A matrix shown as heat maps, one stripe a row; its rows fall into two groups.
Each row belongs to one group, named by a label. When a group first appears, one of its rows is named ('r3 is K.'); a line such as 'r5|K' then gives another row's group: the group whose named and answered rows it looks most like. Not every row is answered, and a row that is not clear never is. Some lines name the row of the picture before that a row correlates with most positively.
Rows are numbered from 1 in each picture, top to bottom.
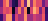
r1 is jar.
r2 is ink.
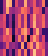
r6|ink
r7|jar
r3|ink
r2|jar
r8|ink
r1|ink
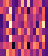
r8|jar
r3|ink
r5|jar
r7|ink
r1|jar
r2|ink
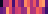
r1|ink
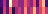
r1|ink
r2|ink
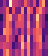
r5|jar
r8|jar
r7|jar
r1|ink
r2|jar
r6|jar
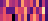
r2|ink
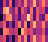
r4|ink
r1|ink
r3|jar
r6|ink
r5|jar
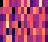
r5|ink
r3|jar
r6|ink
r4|jar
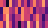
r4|jar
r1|ink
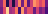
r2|jar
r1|ink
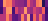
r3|jar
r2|ink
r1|jar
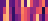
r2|jar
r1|jar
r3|jar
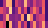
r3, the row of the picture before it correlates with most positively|1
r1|ink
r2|ink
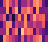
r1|jar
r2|jar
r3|ink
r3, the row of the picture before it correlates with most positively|4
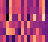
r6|ink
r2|ink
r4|jar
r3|ink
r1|ink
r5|jar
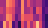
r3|jar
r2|jar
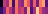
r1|ink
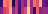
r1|jar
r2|jar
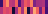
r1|jar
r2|ink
